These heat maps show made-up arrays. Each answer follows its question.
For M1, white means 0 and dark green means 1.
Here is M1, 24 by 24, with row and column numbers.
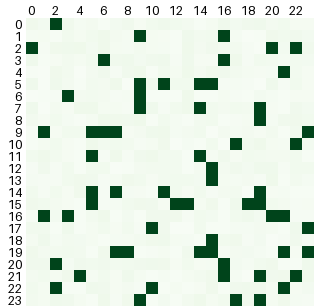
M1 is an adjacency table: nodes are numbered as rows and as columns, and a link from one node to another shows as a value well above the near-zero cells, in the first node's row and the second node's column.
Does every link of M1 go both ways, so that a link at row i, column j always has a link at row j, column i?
yes
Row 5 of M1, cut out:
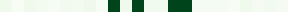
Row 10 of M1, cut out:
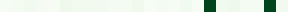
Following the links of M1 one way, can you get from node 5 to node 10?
yes
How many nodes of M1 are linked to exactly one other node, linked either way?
6
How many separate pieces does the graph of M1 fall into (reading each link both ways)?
1
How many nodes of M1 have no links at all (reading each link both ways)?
0
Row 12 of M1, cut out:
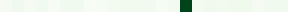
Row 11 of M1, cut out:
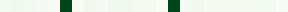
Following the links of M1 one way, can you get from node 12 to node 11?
yes
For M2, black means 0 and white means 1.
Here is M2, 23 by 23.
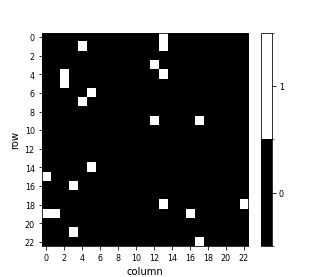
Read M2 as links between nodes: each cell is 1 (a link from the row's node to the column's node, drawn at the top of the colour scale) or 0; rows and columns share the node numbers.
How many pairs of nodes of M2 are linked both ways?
0
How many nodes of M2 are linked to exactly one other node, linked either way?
5
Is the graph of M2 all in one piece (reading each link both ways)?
no
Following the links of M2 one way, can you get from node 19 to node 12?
yes
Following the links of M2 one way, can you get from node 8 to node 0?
no
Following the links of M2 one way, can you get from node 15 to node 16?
no
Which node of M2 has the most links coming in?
node 13
